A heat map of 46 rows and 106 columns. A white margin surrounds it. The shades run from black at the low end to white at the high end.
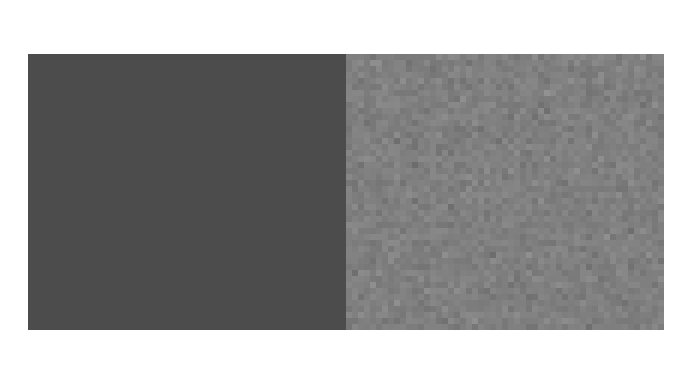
The table splits into one row of 2 panels. Panel 1,1: low, flat. Panel 1,2: middling, fine-grained, faint in contrast.
